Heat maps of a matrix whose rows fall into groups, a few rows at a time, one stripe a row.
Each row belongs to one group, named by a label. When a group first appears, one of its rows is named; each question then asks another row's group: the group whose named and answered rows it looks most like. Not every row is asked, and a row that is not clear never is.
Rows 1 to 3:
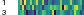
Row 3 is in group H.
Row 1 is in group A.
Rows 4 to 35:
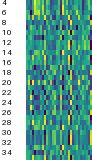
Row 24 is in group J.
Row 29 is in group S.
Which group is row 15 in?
A
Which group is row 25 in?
H
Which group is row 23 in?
H
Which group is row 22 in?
J
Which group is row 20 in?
A
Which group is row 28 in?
A
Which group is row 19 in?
H
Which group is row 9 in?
H
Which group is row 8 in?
J
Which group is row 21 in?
H
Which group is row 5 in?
S
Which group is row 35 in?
A
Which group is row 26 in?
J
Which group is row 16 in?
A
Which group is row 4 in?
S
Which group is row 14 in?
S
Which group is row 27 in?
A
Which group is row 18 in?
J
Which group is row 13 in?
A
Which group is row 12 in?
A
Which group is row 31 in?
J
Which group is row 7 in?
A
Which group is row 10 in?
A
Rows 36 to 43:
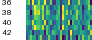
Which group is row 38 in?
S
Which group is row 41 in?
S
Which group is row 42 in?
J
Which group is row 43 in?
H
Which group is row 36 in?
A
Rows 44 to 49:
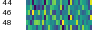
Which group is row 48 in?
S
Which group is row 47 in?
J
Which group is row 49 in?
H
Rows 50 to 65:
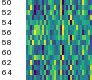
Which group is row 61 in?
S
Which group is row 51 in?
H
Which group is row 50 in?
H
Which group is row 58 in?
A
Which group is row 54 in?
A
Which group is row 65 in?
J
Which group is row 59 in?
H
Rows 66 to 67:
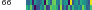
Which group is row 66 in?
J
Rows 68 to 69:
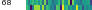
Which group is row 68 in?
A
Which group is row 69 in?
S
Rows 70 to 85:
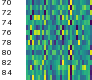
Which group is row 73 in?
S
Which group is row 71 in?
A
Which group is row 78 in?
A
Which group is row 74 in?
A
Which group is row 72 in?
J
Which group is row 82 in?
S
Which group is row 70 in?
J
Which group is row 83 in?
A
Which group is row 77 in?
H
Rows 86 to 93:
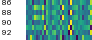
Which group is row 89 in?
S
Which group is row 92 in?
J
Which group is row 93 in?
H
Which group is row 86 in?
J
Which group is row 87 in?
S
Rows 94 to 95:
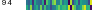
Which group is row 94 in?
J
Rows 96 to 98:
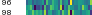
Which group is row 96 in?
J
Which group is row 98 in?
A
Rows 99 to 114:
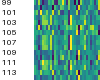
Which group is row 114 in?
J
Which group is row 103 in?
S
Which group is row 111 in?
S
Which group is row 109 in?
J
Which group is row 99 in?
H
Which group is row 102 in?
S
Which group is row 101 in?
A
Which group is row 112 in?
S
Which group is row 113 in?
A
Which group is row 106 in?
S
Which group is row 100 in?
J
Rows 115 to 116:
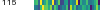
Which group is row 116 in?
S
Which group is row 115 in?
A
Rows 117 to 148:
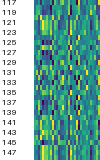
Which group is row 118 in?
H
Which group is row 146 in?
S
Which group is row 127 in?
H
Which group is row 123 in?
S
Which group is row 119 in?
H
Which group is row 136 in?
J
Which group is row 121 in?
S
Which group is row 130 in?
S
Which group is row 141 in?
A
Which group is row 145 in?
H
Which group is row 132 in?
H
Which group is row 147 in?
S
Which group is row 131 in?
A
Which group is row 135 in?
S
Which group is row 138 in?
H
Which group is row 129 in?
J
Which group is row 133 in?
J
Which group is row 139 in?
J
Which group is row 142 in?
A
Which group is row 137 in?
H
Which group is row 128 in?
H
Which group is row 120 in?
A
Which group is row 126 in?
S
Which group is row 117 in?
J
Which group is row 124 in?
J
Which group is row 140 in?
S
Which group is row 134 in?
A
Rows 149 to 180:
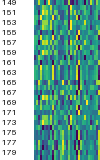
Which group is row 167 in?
J
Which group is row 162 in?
A
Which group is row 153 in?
S
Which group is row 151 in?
S
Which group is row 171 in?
J
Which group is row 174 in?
H
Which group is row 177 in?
H
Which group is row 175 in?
J
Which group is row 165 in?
H
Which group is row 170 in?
A
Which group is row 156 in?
A
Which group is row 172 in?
S
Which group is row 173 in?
S
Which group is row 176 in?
J
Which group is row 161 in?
J
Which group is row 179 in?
J
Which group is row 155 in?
J
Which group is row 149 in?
H
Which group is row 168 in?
S
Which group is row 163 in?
A
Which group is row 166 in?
A
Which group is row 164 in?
A
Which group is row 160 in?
H
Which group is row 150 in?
S
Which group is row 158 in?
A
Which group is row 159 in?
S
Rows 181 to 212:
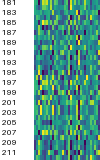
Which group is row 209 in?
H
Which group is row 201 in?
A
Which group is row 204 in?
A
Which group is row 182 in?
S
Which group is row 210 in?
H
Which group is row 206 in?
A
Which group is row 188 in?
A
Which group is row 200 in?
S
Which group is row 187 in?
H
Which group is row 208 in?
J
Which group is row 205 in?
H
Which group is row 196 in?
A
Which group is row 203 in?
A
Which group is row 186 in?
H
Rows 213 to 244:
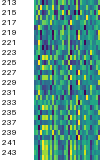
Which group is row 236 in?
S
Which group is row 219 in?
J
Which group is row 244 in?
S
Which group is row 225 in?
H
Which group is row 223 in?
H
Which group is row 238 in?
S
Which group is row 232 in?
A
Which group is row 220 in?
J
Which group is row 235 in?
J
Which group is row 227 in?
J
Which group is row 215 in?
H
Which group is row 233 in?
A
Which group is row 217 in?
S
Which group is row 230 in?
H
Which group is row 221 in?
H
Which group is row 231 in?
H
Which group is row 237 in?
J
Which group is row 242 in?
S
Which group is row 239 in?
A
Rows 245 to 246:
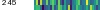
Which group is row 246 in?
H
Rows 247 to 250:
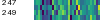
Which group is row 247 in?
H
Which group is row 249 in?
H
